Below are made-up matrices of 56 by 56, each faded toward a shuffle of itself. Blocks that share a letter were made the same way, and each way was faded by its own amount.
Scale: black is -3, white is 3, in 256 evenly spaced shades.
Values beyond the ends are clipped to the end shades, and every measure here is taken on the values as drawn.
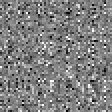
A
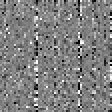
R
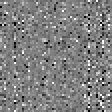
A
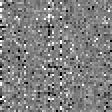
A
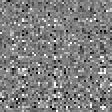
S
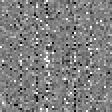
A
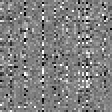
R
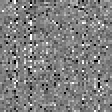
A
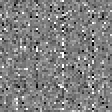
A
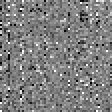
A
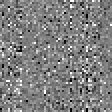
A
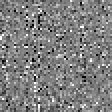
A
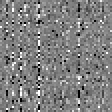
R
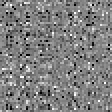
S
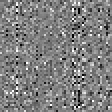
R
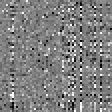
R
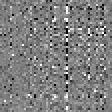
R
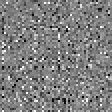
S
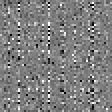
R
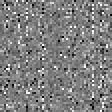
A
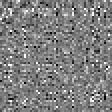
S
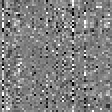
R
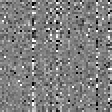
R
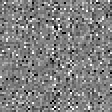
S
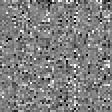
A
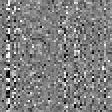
R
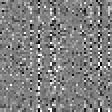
R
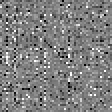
S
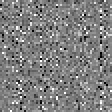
S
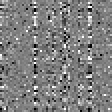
R
